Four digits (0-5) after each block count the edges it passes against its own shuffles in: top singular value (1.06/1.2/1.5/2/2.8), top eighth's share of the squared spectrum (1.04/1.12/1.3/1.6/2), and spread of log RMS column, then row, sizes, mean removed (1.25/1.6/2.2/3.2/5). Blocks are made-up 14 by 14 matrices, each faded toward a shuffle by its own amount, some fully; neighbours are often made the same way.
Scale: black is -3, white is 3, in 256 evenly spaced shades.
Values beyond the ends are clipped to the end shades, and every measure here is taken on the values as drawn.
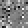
2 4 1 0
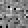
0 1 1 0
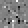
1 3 1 0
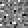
1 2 0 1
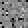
0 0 1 0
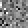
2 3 1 0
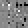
2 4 1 0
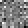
2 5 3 1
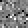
0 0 0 0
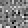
0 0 1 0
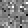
0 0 0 0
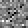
0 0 0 0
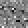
0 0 0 0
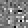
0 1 0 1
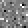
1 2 0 0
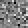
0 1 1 0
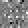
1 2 1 0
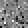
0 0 1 0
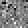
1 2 0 0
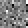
2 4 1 0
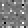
2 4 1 1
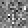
1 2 1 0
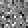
2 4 1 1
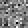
2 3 0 0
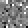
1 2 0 0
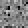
2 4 0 0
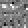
2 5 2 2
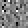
2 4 1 0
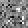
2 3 0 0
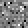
0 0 0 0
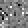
1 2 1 0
